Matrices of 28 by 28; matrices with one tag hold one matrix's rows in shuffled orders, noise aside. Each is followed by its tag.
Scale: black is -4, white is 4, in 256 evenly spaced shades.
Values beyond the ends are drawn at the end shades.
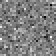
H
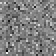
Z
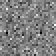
Z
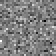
H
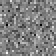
Z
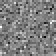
H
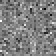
H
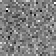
Z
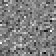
H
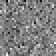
Z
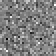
Z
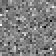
H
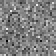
Z
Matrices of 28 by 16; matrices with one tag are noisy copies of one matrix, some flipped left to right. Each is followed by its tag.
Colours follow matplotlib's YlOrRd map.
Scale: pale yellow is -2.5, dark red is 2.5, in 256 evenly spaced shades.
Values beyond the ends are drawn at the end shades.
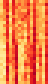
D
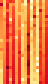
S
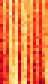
S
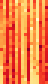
S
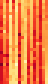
S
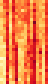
D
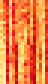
D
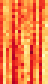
D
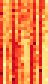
D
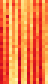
S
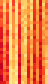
S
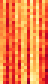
S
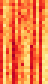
D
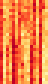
D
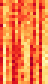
D
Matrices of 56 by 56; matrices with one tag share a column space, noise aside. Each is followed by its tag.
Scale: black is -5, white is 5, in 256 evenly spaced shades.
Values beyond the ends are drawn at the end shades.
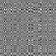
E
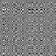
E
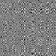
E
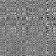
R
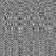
R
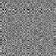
E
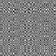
E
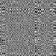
E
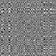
E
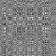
R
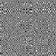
E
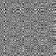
E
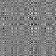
R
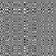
E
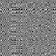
E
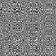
E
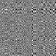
E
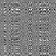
E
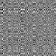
E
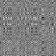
R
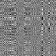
R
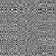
E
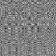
R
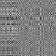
R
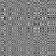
R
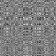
R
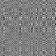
R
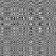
R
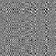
E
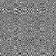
E
